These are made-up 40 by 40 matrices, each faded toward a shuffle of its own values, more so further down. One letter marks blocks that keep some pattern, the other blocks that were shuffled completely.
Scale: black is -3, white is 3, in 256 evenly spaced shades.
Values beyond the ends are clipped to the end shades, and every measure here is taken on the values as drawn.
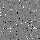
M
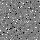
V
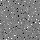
V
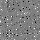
M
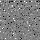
M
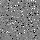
V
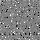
M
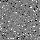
V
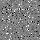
M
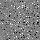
M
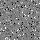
M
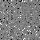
M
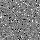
V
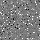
M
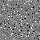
M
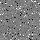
M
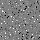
V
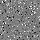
M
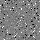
V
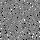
V
